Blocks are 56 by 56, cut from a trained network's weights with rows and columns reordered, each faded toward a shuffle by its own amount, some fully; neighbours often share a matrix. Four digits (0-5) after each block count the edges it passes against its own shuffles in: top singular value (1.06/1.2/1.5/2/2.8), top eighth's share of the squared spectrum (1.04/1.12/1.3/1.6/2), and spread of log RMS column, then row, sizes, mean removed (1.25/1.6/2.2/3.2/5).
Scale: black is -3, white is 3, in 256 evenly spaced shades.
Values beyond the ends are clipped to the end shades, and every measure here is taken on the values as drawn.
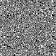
3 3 2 2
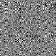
3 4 3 2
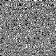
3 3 1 2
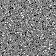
0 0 0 0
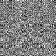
4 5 2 2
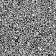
1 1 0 0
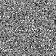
2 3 0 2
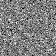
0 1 0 0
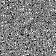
0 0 0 0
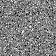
0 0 0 0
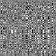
4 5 3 3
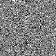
2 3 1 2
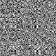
3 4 2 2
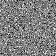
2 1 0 0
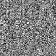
2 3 0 1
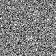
1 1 0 0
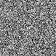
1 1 0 0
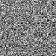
3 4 1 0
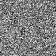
2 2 0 0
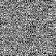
3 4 2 2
